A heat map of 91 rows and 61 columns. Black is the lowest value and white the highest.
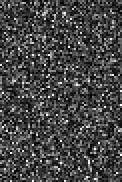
Stripes: none. Average level on the scale: 30%. Grain: fine. Odd rows or columns: none. Seam: none. Histogram: skewed, a long tail of high values. Slope: none.
